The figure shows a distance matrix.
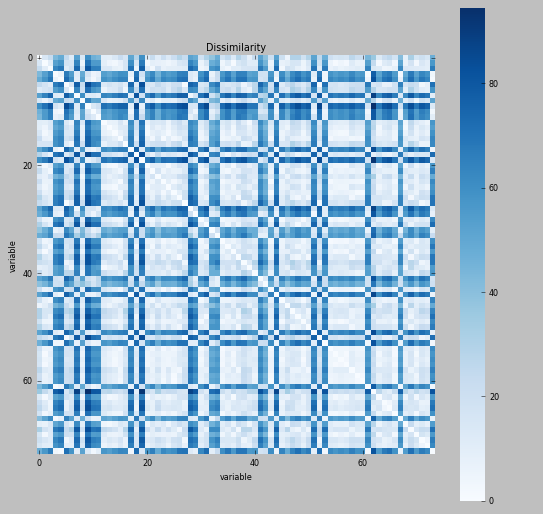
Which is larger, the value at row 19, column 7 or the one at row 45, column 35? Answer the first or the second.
the first
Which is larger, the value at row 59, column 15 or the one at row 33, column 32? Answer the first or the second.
the second
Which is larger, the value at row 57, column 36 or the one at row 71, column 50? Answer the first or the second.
the second
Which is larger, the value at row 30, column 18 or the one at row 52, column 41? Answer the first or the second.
the second
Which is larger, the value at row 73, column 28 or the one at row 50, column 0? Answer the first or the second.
the second
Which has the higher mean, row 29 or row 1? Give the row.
29
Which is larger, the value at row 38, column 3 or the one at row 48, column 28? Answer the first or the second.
the second
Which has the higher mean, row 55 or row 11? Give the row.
11
